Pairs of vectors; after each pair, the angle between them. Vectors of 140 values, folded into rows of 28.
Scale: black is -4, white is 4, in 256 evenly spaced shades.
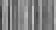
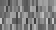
orthogonal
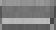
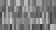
partly aligned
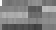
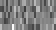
orthogonal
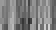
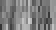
nearly opposite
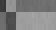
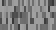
orthogonal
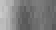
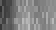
nearly opposite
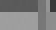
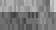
nearly opposite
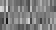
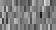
partly aligned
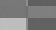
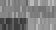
nearly opposite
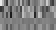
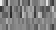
nearly parallel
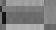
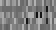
orthogonal
